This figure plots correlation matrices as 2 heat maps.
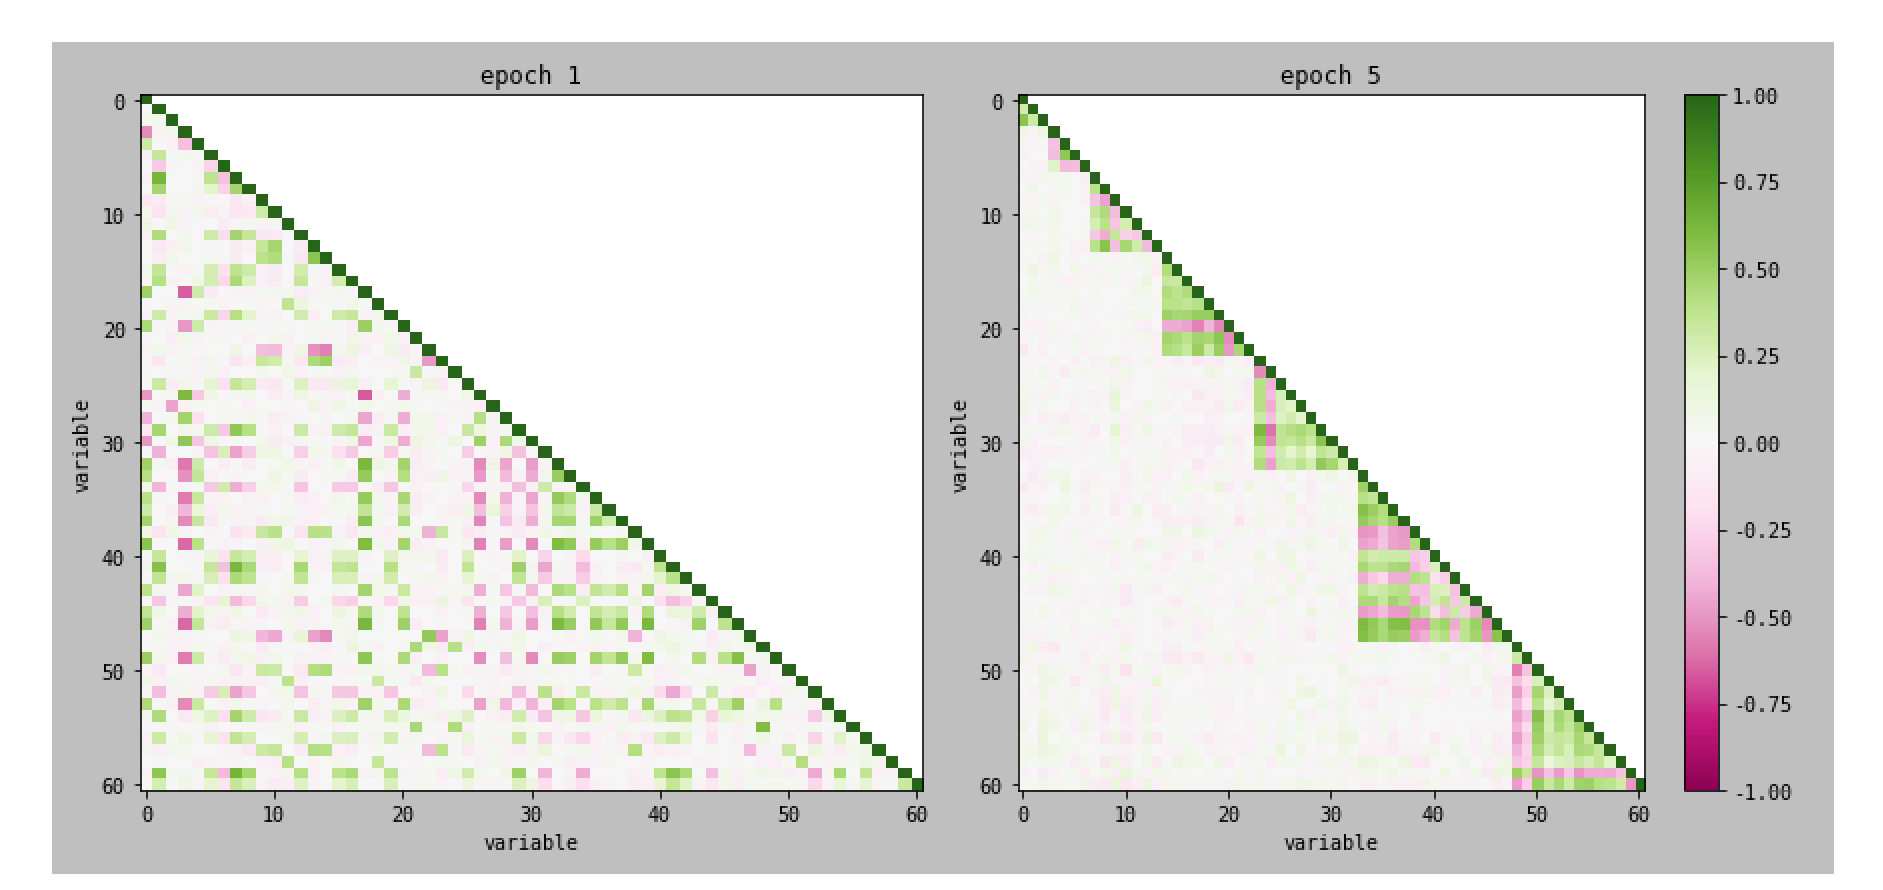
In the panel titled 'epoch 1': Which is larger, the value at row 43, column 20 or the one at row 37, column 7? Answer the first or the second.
the first
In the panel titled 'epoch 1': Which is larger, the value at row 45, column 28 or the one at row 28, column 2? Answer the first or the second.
the second
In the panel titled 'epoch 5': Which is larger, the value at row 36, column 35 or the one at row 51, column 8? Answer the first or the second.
the first
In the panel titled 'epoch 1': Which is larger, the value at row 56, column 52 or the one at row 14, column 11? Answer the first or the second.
the second
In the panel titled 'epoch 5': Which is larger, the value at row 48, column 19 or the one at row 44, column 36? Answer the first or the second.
the second
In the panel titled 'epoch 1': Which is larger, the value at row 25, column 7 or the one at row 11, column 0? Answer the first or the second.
the first
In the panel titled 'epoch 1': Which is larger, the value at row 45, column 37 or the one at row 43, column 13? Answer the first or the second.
the first
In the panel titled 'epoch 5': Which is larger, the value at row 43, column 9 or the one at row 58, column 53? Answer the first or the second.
the second
